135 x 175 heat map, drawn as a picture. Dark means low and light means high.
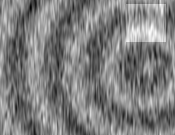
The ninth with the highest average is the top right. Rings spread out from the middle right. The histogram is bell-shaped. An odd patch, higher than its surroundings, sits in the top right. There is no overall slope.
